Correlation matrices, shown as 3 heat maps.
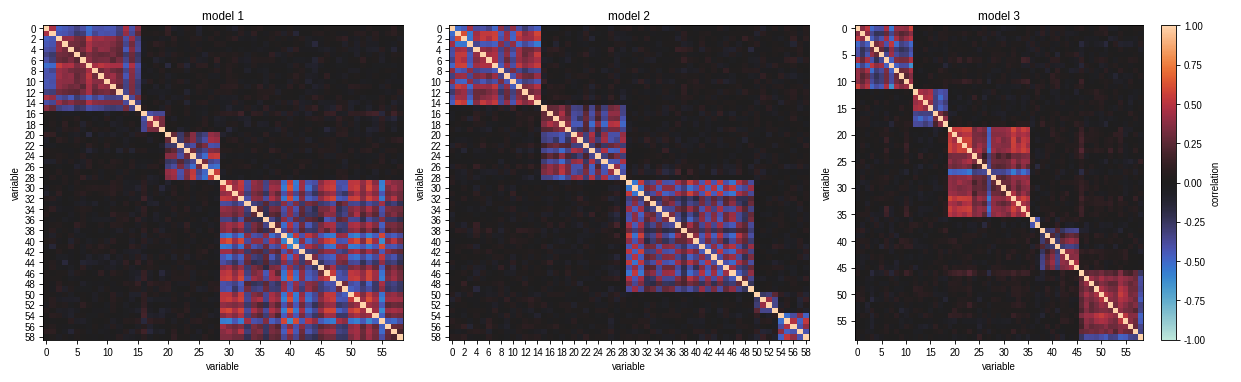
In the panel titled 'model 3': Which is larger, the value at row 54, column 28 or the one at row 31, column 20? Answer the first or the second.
the second
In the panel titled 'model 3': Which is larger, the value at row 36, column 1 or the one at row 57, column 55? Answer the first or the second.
the second
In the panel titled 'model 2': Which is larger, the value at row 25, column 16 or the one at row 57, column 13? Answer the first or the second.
the second
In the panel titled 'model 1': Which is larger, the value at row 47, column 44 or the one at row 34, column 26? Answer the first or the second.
the second
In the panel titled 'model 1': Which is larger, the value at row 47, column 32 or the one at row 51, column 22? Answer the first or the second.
the first
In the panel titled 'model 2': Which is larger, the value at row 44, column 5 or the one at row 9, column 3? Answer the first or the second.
the first
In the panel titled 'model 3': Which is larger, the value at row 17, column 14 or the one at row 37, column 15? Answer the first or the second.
the second
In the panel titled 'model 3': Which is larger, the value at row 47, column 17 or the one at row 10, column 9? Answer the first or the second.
the second
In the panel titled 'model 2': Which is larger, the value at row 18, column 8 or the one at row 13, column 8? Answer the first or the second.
the first
